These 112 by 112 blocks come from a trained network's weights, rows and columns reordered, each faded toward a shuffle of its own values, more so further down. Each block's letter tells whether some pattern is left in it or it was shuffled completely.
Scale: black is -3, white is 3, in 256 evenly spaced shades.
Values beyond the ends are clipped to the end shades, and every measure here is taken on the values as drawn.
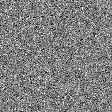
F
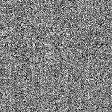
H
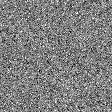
F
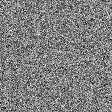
F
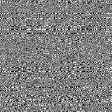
H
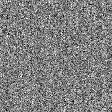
H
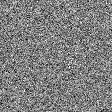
F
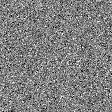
F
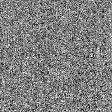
H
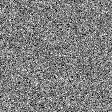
F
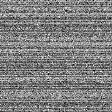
H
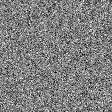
F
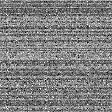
H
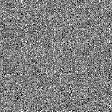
H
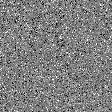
F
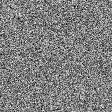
F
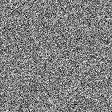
F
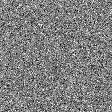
F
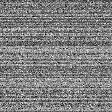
H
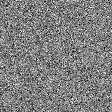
F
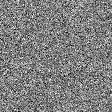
F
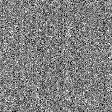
H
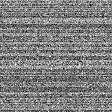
H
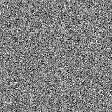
H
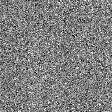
H
